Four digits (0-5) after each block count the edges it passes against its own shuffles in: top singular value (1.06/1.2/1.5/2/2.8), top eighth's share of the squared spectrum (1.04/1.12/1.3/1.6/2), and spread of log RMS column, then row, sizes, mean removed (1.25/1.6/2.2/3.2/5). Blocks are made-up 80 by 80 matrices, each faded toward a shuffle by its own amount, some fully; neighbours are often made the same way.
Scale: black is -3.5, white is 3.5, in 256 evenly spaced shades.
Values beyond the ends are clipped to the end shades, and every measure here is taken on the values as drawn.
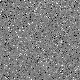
0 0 0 0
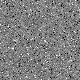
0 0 0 0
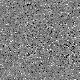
2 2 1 1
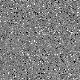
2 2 1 2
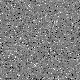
2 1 0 0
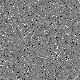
2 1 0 0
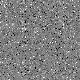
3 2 1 0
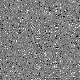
3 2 1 0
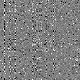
4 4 3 1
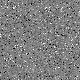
1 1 0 0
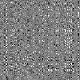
4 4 3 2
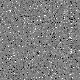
3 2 1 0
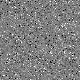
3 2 1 1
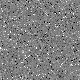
0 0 0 0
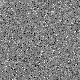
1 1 0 0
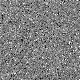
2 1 0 0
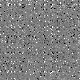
4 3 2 2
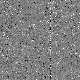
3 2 1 0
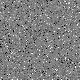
0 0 0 0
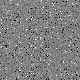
3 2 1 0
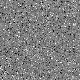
2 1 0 0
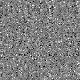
3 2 1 1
